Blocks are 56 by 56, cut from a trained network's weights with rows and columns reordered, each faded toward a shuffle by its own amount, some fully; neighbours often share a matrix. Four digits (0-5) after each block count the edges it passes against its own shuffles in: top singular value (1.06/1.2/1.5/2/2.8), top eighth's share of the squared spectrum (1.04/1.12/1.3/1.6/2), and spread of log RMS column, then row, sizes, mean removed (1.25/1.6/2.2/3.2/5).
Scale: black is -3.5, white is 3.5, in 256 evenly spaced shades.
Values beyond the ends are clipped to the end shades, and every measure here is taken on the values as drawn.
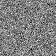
0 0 0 0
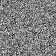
0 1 0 0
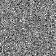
1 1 0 0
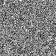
0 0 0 0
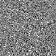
3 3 2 1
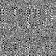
3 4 2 2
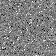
0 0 0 0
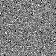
1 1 0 0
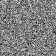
1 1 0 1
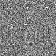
3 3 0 0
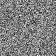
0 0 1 0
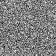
0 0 0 0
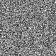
0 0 0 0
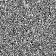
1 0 0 0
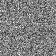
1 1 0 0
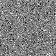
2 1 0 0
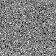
3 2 1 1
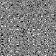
3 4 2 2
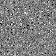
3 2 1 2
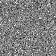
1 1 0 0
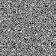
3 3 1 1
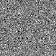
3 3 1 1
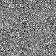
2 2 0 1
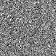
2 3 1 1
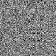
3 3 1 1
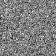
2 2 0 0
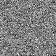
1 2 0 0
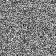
1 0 0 0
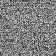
2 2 0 0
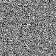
2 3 1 1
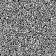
1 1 0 0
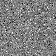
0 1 0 0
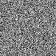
1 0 0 0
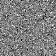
2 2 1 0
